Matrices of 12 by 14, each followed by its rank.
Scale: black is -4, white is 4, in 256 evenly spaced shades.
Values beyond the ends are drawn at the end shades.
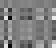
one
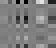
one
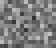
full rank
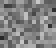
full rank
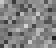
full rank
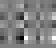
one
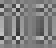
one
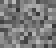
full rank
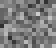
full rank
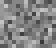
full rank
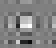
one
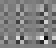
one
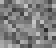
full rank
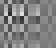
one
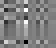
one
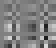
one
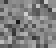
full rank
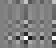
one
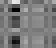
one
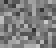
full rank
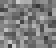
full rank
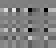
one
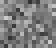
full rank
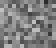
full rank
